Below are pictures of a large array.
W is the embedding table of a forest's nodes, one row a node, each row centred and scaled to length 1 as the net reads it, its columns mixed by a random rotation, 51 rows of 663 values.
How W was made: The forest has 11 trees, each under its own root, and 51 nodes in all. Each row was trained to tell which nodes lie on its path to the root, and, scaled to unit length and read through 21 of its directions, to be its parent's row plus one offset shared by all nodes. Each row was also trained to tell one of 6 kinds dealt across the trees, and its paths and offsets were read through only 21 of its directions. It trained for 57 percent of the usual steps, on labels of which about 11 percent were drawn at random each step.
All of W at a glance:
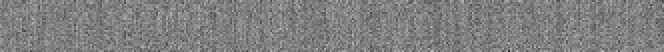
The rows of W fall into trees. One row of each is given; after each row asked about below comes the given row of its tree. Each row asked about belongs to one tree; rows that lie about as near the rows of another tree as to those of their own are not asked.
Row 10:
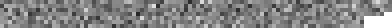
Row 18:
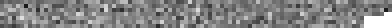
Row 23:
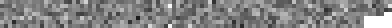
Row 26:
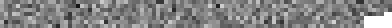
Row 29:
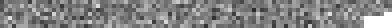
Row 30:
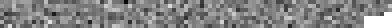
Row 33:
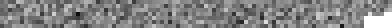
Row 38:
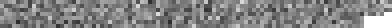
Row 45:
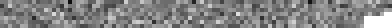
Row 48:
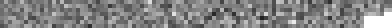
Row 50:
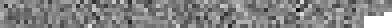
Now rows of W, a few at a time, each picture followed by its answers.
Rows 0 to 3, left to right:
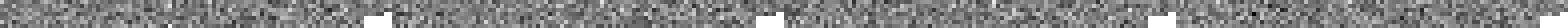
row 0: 23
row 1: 29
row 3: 33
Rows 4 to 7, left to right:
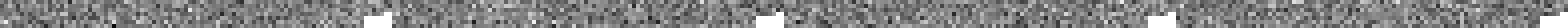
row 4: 10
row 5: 26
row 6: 23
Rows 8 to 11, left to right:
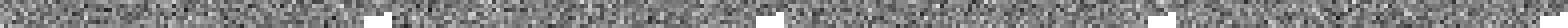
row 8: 23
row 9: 18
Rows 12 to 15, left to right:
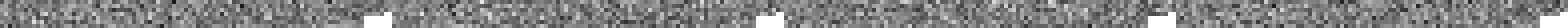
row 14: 29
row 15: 48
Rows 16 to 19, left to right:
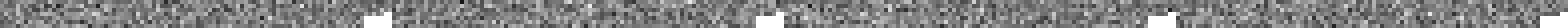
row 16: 48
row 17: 18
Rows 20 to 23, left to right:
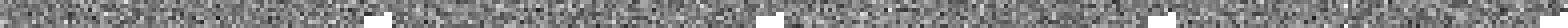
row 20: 10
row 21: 30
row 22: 18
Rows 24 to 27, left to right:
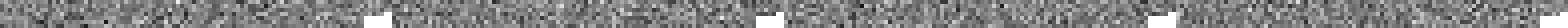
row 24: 26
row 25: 29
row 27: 50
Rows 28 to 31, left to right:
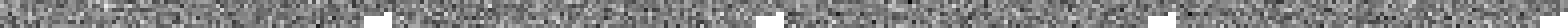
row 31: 50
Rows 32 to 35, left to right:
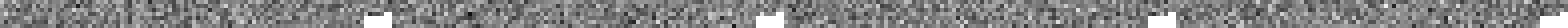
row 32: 26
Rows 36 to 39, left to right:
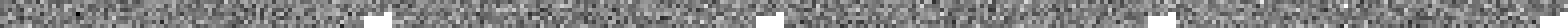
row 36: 33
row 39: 23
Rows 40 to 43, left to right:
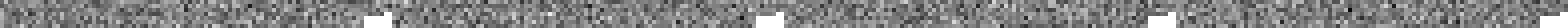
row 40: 50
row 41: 45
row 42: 29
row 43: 26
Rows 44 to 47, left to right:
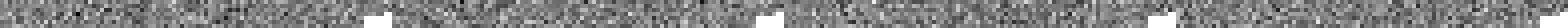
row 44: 33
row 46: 33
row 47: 50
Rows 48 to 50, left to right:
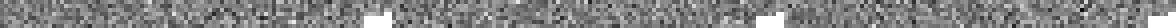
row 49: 38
